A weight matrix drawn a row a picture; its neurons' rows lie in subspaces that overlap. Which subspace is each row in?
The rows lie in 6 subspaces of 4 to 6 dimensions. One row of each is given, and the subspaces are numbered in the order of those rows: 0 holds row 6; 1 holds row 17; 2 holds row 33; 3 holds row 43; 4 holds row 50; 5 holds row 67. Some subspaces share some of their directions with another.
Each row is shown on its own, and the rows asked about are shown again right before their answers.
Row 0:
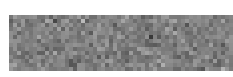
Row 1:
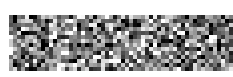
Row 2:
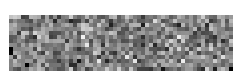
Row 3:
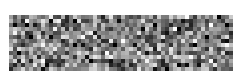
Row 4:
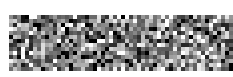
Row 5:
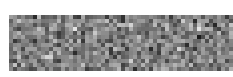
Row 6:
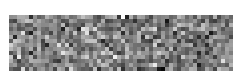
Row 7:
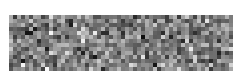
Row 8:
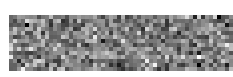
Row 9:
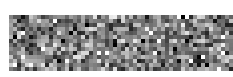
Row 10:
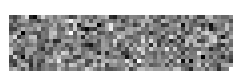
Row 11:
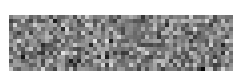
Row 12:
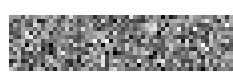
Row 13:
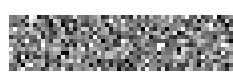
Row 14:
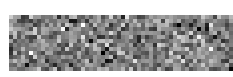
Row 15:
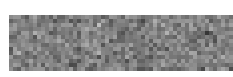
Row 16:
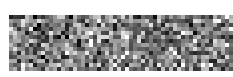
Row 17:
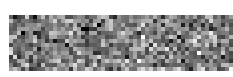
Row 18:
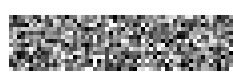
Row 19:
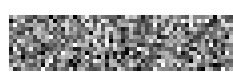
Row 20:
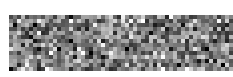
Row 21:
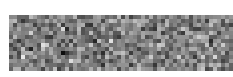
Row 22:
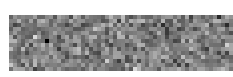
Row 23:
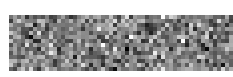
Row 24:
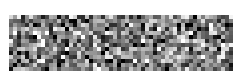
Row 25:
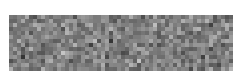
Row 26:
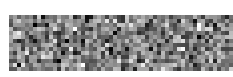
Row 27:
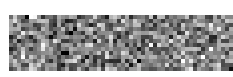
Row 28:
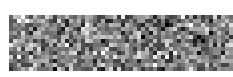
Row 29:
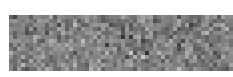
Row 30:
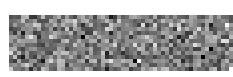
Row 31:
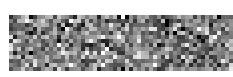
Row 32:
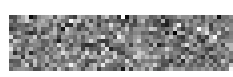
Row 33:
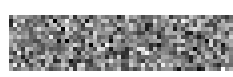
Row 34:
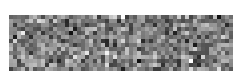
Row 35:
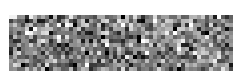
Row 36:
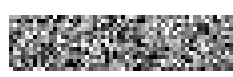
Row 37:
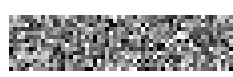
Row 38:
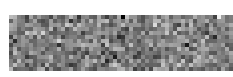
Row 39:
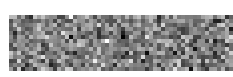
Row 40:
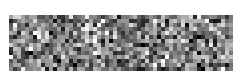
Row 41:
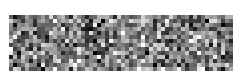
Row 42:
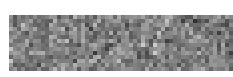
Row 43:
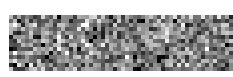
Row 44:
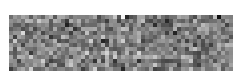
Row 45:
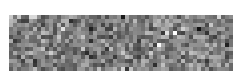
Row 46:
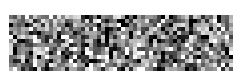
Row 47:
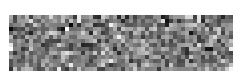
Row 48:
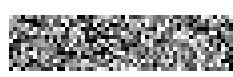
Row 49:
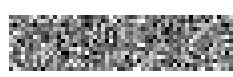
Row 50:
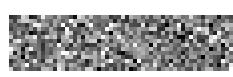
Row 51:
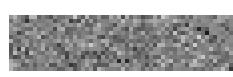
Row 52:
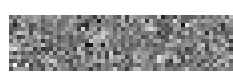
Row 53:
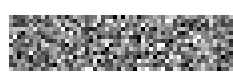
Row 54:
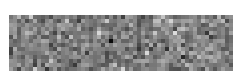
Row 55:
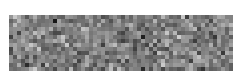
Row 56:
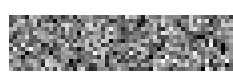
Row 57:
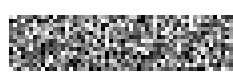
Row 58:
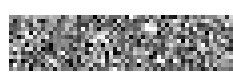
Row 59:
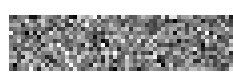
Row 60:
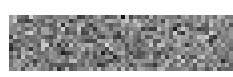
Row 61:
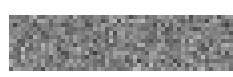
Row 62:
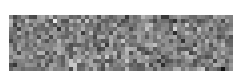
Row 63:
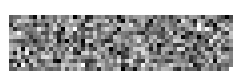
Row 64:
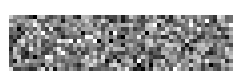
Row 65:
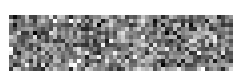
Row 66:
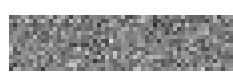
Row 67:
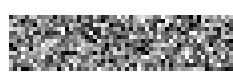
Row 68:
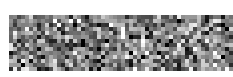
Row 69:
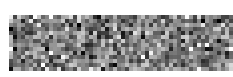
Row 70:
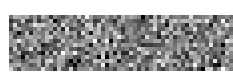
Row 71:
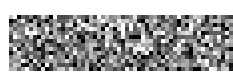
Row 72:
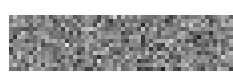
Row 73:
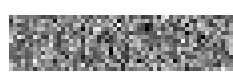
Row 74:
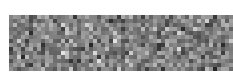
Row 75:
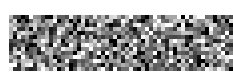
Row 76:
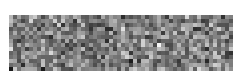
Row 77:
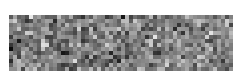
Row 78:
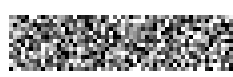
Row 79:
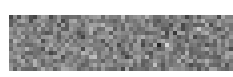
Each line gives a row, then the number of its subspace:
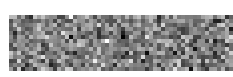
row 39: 5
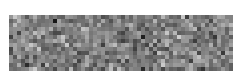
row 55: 1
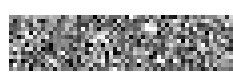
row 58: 3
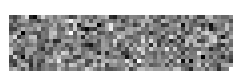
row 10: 1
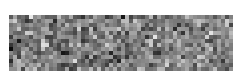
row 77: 0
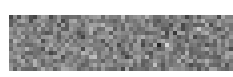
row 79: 5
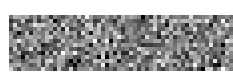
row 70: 2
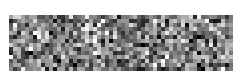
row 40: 4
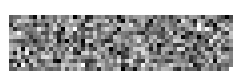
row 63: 2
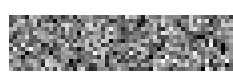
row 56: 0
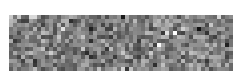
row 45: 5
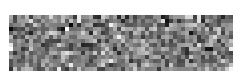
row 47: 5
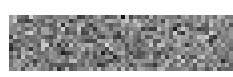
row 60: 0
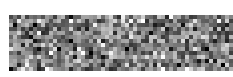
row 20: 3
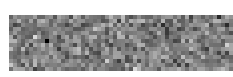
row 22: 2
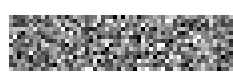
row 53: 4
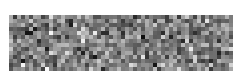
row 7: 5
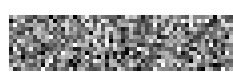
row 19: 3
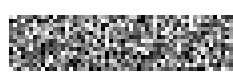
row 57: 5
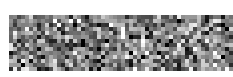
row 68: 5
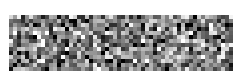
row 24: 4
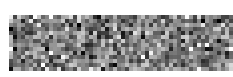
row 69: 5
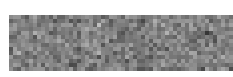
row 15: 0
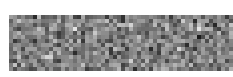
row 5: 2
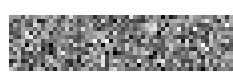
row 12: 3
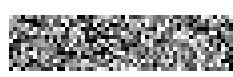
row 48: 4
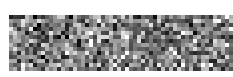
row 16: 5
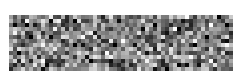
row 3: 4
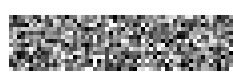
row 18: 4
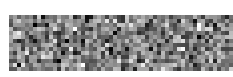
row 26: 2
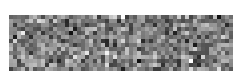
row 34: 1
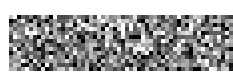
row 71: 5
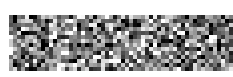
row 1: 0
